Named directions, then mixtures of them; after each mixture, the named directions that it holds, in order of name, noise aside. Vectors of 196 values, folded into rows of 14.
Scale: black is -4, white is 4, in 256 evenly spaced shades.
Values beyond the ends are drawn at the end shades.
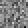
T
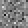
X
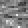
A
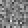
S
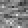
A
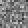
S, X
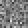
S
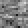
A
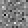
X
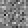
T, X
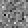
X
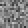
S, T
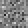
T, X
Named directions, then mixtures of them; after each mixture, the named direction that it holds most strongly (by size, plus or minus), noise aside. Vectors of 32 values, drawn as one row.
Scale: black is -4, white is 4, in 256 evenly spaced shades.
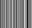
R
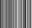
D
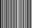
R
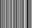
R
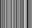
R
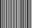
R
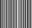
D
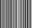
D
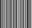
R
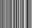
R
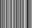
R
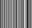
R
